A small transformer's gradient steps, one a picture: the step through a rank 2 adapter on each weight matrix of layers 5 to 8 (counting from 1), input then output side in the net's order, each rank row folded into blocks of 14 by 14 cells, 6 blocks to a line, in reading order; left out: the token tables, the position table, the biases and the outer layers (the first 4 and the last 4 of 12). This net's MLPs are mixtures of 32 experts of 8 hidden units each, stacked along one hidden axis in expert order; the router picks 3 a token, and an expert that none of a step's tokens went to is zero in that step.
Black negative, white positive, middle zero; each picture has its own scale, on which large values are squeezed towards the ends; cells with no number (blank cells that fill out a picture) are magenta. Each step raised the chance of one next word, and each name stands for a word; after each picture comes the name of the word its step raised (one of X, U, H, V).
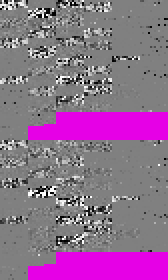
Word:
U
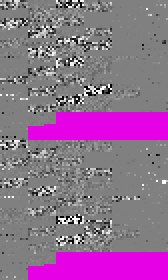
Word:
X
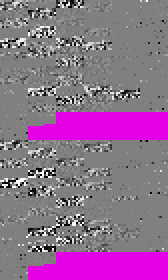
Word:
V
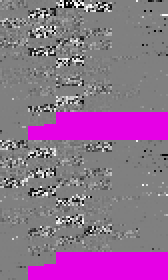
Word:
V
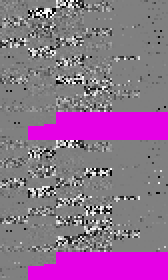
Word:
U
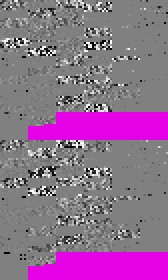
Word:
U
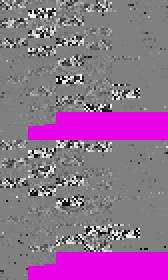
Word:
U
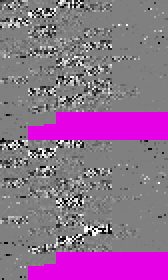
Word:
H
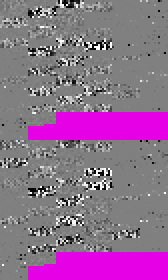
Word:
V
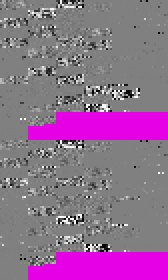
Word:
X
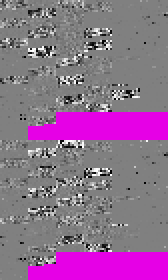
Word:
U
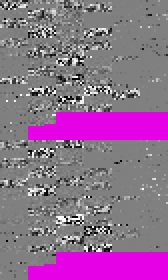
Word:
X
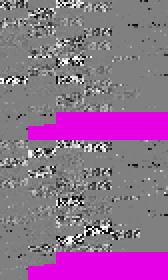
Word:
H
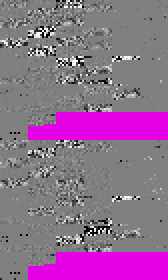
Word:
H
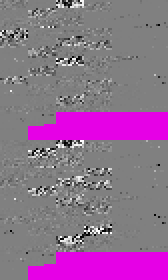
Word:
H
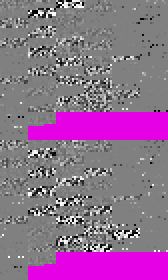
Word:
V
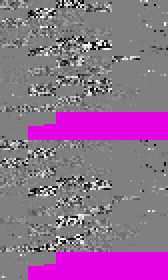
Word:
V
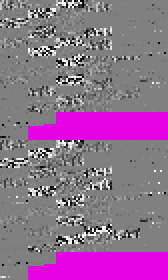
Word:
H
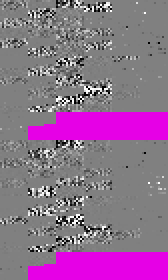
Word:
X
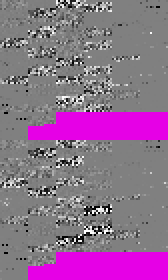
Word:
H
